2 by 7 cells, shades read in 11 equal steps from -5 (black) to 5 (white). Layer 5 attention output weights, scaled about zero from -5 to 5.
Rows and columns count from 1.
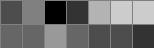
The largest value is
3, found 2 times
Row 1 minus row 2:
-1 1 -6 -2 4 5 6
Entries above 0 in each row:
3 1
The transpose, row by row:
-2 -1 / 0 -1 / -5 1 / -3 -1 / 2 -2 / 3 -2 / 3 -3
